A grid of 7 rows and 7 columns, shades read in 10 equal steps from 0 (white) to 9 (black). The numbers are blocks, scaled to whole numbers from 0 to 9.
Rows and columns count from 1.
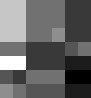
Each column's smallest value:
0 0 5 5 4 6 5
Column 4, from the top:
5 5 5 7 7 5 6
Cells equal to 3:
0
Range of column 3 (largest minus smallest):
2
